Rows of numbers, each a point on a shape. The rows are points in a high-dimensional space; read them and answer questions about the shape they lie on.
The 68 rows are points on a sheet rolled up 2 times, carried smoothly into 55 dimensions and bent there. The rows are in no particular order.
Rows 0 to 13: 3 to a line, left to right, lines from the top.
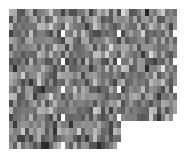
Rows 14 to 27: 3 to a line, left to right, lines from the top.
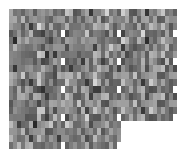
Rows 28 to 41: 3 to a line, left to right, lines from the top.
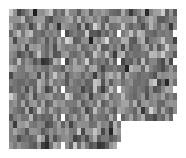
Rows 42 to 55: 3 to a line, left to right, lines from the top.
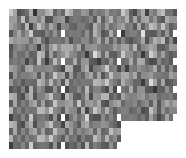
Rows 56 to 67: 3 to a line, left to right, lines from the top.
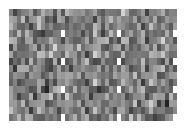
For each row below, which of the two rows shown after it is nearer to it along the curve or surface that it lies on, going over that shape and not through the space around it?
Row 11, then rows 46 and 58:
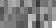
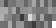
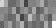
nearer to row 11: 58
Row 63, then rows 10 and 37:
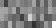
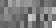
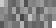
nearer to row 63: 37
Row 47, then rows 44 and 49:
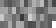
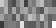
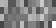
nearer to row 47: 44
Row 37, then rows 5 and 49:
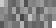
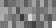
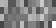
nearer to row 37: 5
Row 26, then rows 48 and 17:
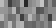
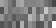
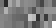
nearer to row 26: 48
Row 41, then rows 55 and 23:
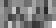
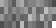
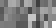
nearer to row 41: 23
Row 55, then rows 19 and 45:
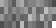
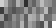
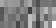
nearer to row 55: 45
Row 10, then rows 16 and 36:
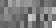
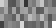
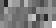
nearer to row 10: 36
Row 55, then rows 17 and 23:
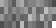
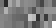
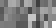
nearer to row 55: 23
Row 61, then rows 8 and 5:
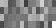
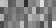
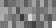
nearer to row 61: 8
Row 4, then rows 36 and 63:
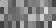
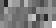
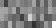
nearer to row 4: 36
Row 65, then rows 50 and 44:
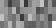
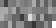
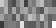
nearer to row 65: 44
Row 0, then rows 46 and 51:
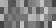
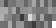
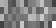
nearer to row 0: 51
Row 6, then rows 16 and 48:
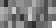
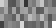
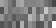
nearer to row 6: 16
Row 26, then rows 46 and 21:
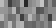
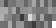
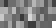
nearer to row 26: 21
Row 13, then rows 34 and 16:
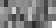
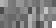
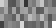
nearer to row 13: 16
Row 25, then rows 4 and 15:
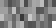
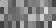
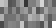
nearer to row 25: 15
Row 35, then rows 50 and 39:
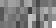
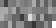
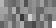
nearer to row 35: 39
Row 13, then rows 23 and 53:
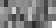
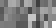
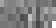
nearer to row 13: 23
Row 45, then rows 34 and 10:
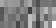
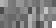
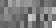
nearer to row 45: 34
